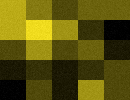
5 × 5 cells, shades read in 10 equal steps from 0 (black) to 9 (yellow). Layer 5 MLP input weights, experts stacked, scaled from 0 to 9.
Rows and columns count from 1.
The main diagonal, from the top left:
7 9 3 2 3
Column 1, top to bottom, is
7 7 3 1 0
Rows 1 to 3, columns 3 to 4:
3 4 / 6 2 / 3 4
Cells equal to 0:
2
